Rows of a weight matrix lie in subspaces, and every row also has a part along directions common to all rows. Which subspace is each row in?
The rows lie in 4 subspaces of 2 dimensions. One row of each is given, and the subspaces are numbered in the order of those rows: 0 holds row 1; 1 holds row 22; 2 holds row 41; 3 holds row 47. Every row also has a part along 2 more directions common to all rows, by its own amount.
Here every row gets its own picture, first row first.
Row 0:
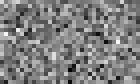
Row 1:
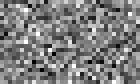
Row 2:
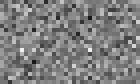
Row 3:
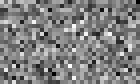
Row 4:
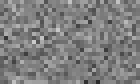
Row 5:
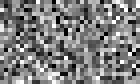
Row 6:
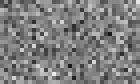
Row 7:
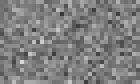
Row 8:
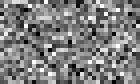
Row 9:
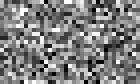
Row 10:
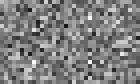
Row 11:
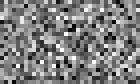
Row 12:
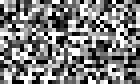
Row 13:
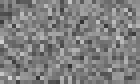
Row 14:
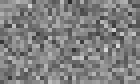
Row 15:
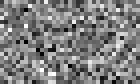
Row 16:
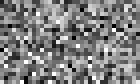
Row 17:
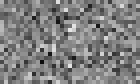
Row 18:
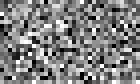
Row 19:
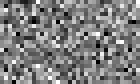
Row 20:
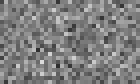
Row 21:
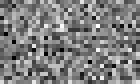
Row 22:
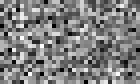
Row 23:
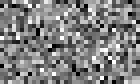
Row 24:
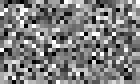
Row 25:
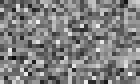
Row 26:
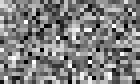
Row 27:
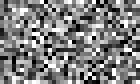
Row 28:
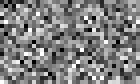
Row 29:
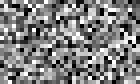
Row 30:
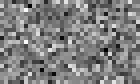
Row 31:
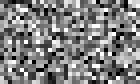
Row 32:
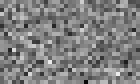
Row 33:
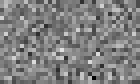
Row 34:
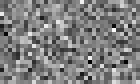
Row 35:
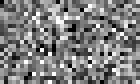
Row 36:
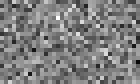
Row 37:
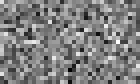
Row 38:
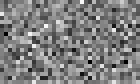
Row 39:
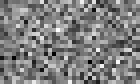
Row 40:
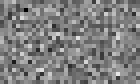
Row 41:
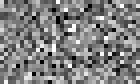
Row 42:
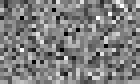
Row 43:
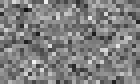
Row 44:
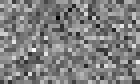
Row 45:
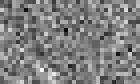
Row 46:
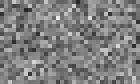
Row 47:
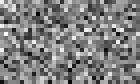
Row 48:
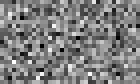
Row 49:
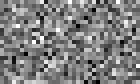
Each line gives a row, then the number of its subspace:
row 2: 0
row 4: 3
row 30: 0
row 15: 2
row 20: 2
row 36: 0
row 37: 3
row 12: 1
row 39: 3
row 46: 0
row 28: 3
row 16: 3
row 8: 0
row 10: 0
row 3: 2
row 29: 0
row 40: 1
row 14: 1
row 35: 2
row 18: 1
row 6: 2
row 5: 2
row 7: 3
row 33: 2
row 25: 1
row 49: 3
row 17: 2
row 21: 0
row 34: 1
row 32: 1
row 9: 3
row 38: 1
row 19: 2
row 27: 3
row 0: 3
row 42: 2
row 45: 2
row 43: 0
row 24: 2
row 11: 2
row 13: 1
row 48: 1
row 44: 0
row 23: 0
